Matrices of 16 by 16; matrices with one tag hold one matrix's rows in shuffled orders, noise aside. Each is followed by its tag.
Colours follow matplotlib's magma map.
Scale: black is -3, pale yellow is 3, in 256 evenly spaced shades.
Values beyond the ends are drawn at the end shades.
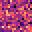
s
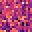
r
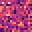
s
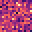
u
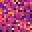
u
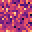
s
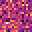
r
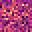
r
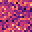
u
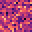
u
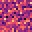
u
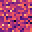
s
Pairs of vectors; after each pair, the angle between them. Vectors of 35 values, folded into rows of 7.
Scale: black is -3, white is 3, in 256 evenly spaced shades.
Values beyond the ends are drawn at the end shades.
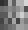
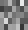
orthogonal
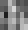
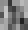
nearly opposite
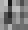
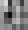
nearly parallel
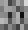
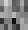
orthogonal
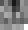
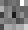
partly aligned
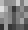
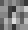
orthogonal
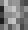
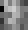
nearly parallel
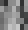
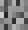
orthogonal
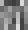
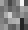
partly aligned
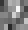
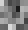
nearly opposite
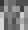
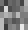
partly aligned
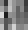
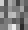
partly aligned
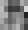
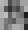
nearly parallel
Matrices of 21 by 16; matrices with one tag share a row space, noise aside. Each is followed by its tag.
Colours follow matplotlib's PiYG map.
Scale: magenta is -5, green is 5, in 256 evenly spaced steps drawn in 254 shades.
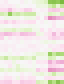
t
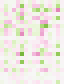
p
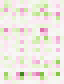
p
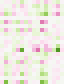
p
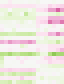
t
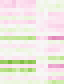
t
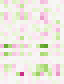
p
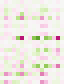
p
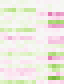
t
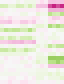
t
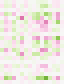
p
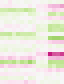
t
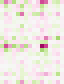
p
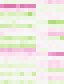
t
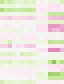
t
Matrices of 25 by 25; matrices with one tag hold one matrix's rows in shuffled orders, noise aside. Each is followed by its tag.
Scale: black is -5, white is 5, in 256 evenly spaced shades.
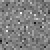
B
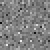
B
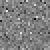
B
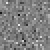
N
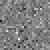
N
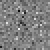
N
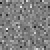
B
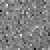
B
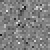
N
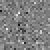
N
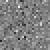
N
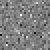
B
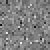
B
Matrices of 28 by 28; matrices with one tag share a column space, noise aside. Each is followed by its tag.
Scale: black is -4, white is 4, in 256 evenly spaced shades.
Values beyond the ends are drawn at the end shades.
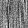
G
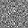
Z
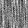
G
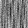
G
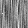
G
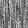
G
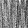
G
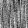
G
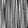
G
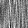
G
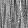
G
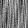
G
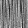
G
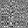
Z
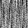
G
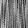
G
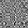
Z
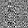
Z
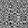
Z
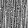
G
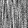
G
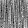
G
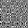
Z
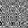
Z
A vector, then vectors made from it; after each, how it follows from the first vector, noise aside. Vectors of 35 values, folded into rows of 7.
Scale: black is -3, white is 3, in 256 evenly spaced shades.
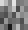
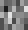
wrapped around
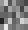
wrapped around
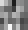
sign-scrambled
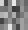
sign-scrambled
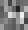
wrapped around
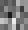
wrapped around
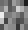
wrapped around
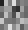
sign-scrambled
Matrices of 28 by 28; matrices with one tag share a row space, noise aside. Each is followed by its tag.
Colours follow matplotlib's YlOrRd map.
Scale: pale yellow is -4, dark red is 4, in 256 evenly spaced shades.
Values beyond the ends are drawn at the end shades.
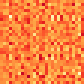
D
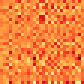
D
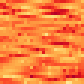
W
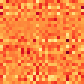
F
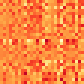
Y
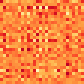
F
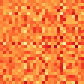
Y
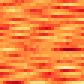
W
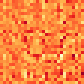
Y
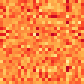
F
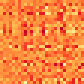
Y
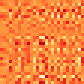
D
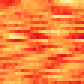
W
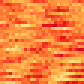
W
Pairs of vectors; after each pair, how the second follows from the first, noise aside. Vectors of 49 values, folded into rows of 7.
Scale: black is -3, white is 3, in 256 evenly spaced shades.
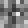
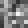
sign-scrambled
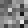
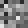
reversed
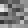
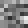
reversed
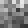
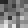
reversed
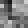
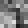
reversed
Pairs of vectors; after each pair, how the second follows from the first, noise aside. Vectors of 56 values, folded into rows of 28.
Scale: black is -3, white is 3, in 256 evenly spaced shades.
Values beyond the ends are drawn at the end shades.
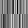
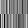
wrapped around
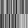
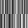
sign-scrambled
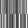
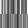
wrapped around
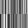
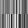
wrapped around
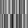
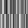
wrapped around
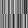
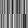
wrapped around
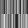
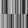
wrapped around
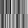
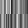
negated
